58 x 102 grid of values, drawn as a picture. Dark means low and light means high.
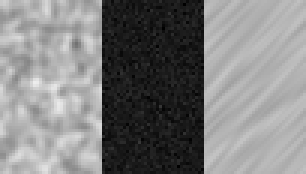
The table splits into one row of 3 panels. Panel 1,1: high, blotchy. Panel 1,2: very low, fine-grained, faint in contrast. Panel 1,3: high, slanting up to the right, faint in contrast.
